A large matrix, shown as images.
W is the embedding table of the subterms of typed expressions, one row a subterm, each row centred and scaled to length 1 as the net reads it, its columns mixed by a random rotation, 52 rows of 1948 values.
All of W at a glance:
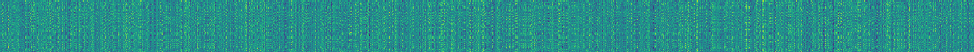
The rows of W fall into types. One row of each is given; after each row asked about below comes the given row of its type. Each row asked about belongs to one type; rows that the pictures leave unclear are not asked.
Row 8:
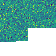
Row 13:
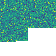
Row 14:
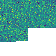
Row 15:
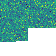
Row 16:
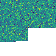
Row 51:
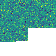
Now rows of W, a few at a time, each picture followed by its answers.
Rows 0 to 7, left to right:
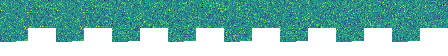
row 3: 13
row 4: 13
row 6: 8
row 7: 8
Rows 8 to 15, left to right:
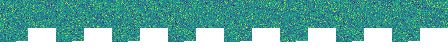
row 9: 16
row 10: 16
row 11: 14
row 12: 15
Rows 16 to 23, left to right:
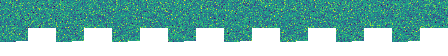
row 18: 13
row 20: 51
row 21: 13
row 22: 8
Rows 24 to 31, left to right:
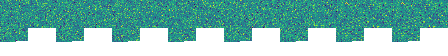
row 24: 51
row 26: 14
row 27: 15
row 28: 16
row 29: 8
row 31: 16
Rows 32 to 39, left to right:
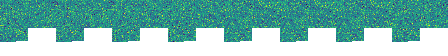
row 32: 14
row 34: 51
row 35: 13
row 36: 15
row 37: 15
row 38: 15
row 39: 8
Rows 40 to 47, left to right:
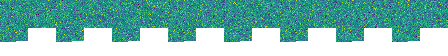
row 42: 15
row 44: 16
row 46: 16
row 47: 16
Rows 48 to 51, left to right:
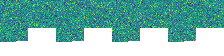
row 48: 8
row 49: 15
